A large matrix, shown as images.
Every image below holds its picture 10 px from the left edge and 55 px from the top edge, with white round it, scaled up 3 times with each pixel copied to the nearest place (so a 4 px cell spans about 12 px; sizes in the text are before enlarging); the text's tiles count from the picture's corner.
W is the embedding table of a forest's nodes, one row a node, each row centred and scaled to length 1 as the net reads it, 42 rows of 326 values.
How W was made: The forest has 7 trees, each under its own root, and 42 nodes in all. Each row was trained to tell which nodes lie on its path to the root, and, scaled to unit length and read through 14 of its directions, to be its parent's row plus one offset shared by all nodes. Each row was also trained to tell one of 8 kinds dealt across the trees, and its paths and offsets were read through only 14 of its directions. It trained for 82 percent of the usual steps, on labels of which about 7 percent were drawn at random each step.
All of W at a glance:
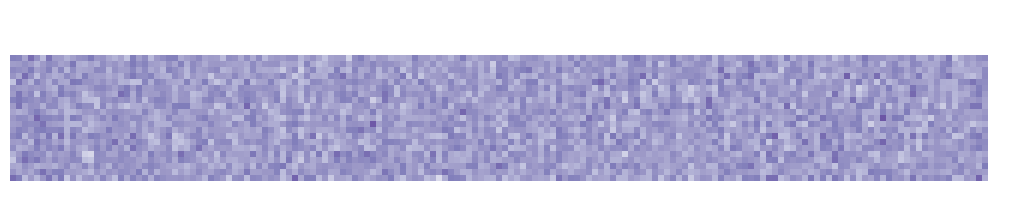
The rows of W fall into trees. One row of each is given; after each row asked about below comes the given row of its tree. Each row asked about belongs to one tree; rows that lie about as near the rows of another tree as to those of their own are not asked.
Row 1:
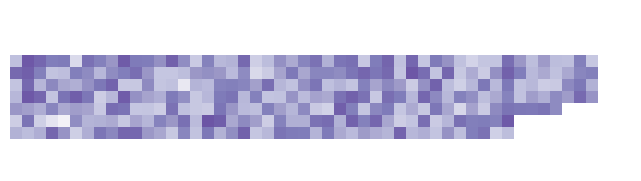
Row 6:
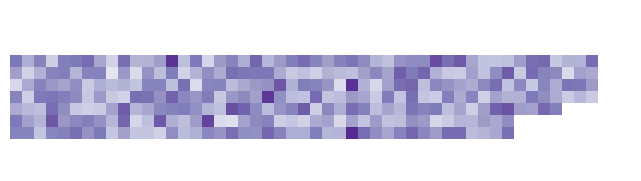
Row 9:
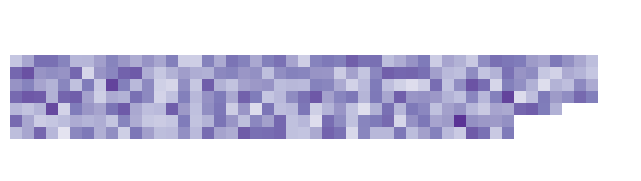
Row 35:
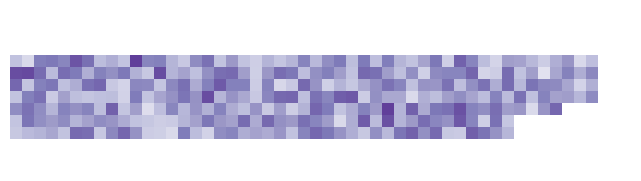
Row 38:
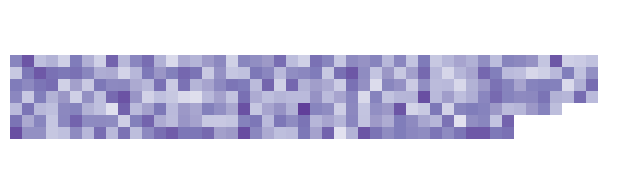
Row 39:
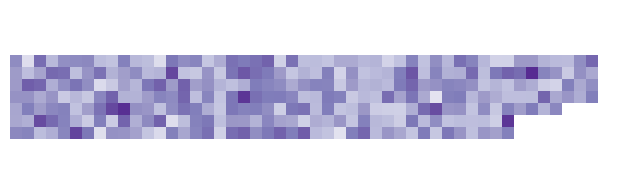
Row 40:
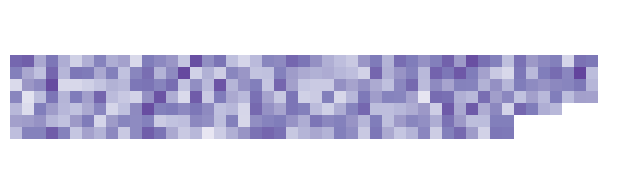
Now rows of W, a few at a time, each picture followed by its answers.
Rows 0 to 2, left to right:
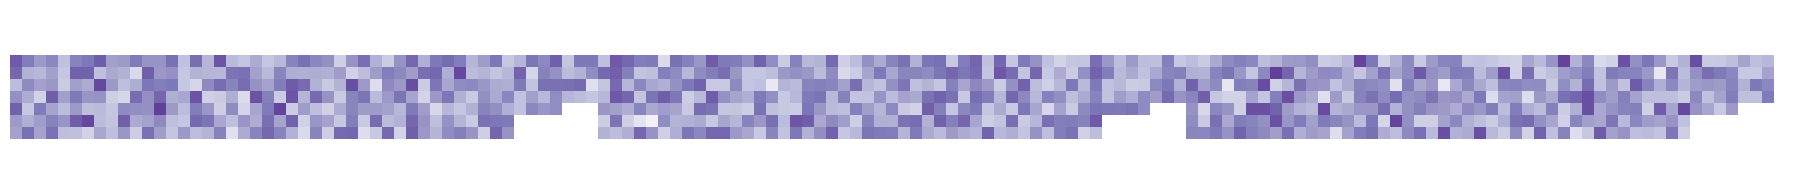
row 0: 6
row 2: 39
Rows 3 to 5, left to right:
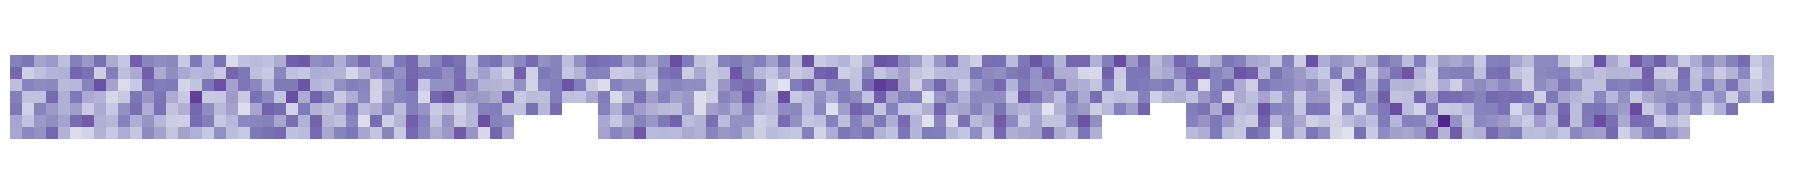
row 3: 6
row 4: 6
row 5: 9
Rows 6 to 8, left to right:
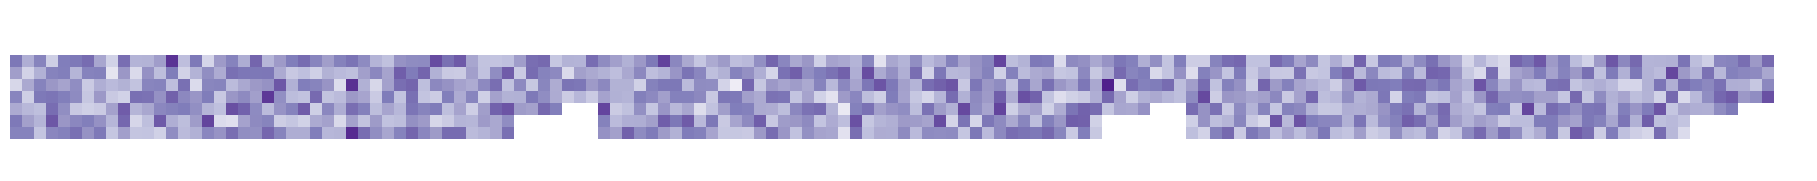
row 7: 6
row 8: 35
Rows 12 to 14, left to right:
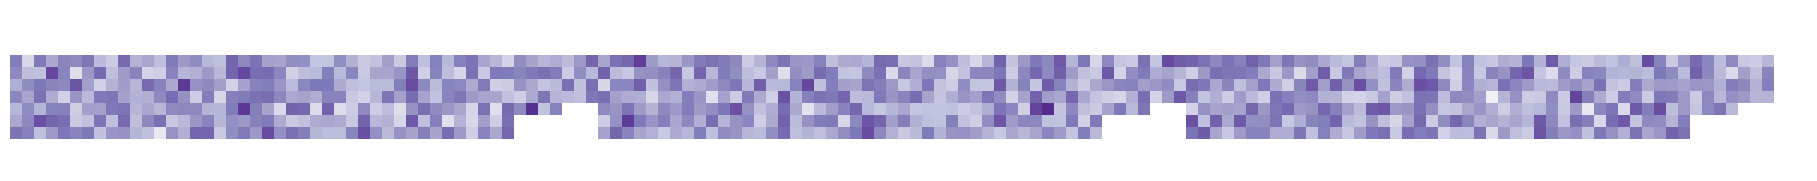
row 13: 39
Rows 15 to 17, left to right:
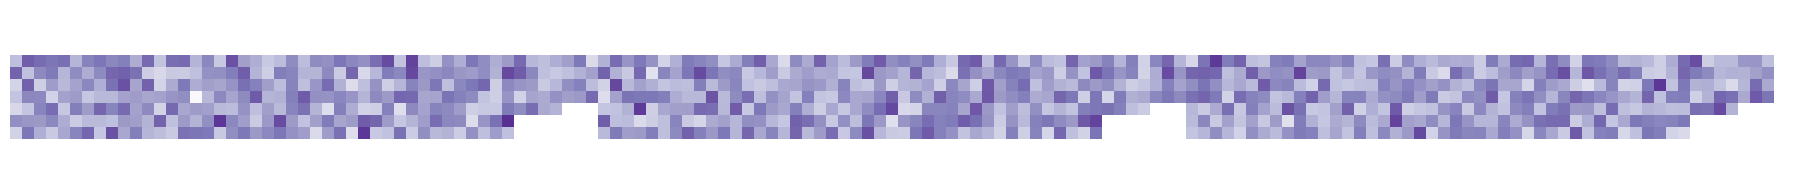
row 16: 40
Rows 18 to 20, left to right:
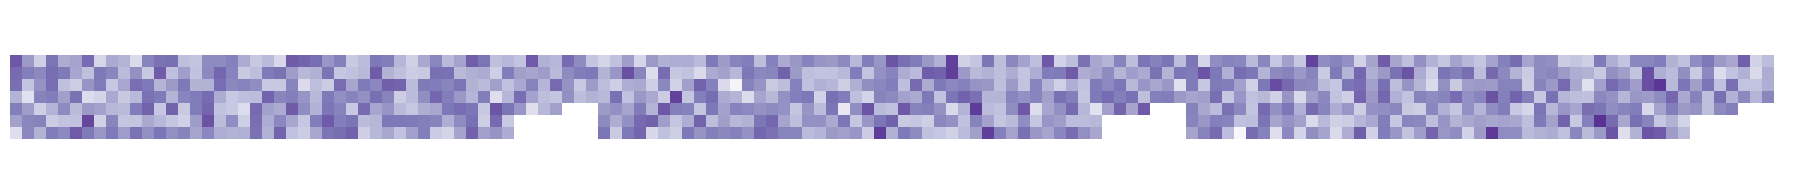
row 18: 40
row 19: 38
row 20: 9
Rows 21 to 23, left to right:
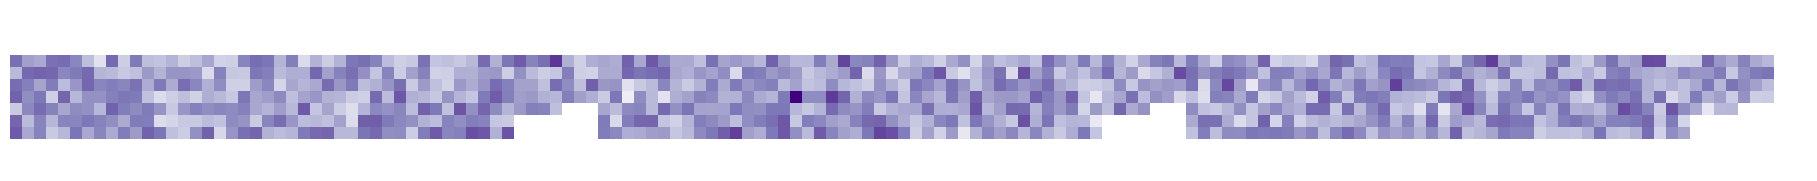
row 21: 9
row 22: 39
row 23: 40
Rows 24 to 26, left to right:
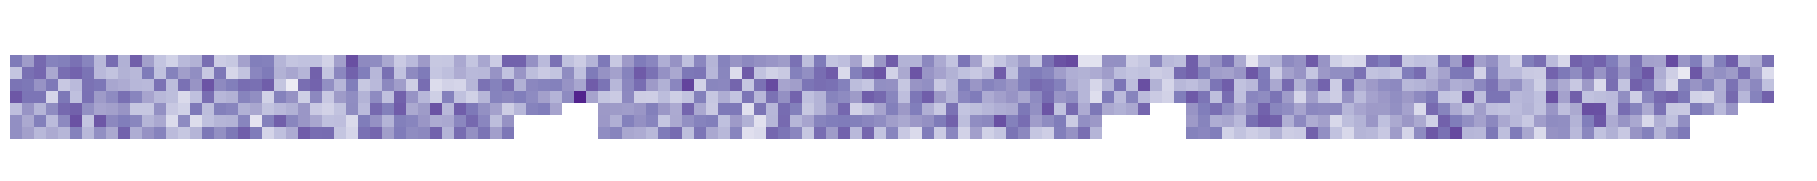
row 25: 39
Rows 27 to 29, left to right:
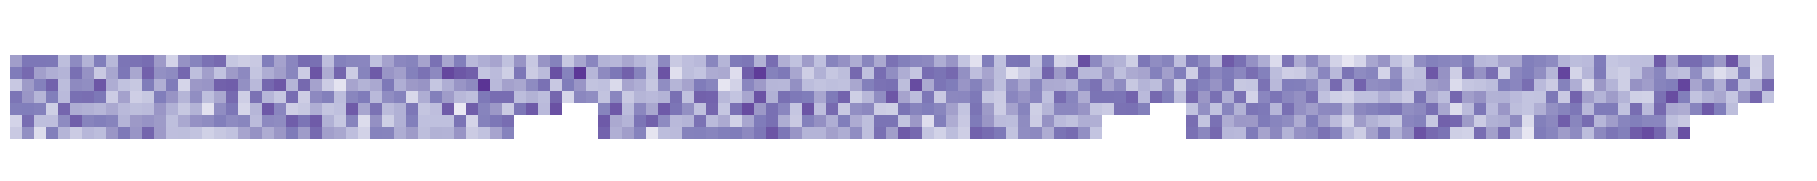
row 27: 1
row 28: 38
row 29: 9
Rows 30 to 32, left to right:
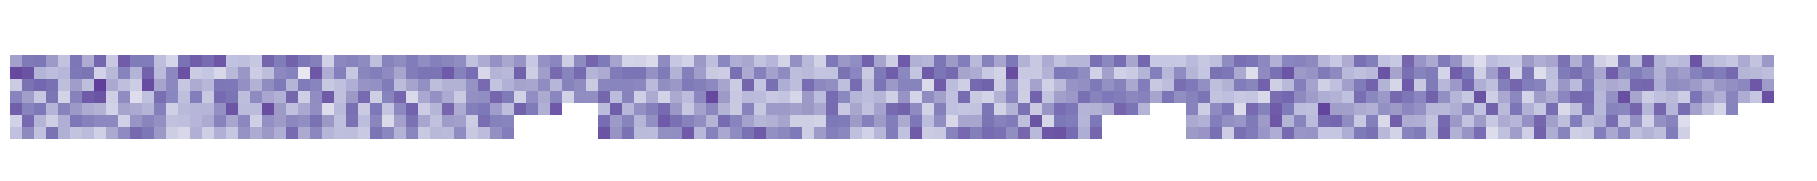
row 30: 1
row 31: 38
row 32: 39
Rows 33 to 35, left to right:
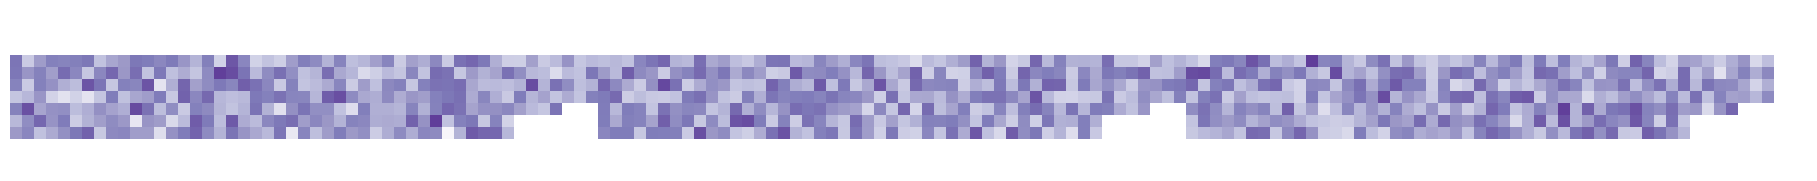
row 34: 39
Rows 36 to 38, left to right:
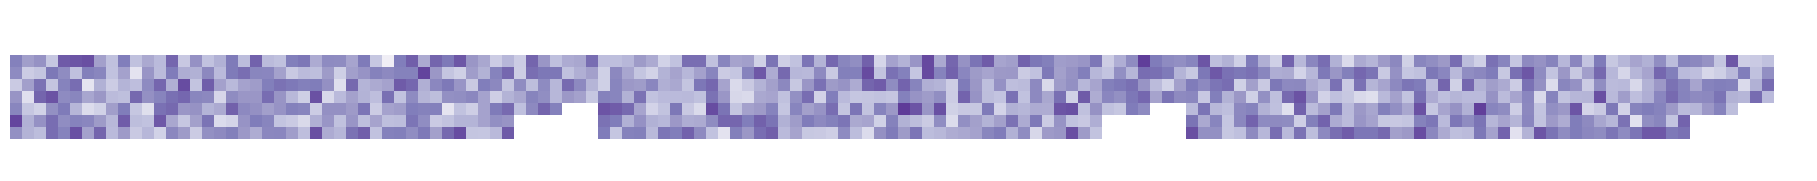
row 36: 6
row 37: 38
